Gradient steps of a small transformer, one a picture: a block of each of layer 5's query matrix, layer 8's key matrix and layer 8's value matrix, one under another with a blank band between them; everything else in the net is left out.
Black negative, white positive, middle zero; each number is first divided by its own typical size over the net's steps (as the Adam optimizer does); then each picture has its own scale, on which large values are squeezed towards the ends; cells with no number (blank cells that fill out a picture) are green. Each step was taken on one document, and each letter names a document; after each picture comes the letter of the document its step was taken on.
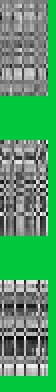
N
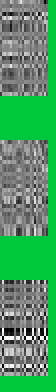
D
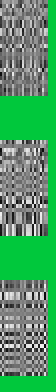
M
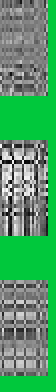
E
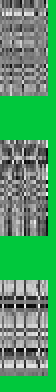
N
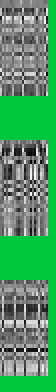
N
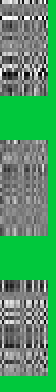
D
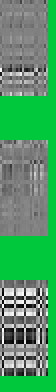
E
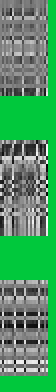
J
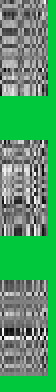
D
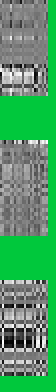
E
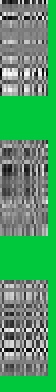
D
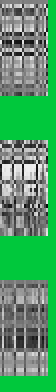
N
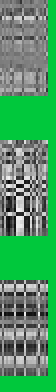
N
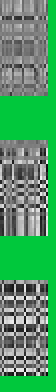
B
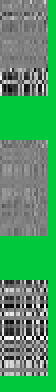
D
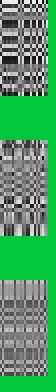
M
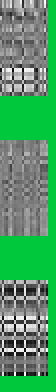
B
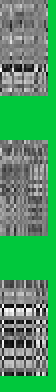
E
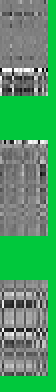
E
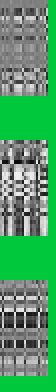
J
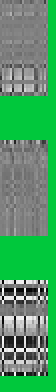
B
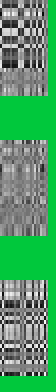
M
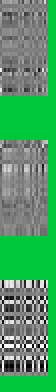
D
